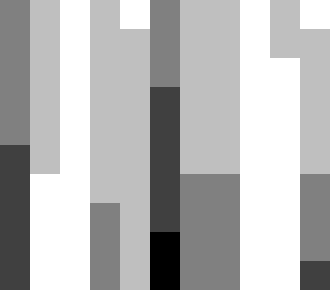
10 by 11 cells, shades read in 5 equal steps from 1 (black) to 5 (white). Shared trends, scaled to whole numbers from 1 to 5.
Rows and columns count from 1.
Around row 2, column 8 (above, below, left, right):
4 4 4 5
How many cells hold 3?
22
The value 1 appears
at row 9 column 6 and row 10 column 6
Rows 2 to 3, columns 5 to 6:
4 3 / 4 3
